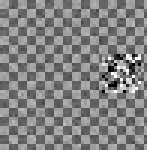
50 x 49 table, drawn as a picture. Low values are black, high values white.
A checkerboard runs through the table. Neither half mirrors the other. In the middle right lies a patch that is rougher than the rest. The middle right is the roughest part. No overall slope runs across the table.
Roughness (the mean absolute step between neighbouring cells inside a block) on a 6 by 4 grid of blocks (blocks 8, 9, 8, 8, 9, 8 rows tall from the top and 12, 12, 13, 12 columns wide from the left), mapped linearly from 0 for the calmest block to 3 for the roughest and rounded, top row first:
0000 / 0000 / 0013 / 0012 / 0000 / 0000
